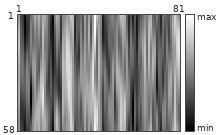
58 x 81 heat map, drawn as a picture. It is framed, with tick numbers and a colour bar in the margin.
Stripes: upright, repeating 6 times. Average level on the scale: 50%. Slope: none. Grain: streaks running down.
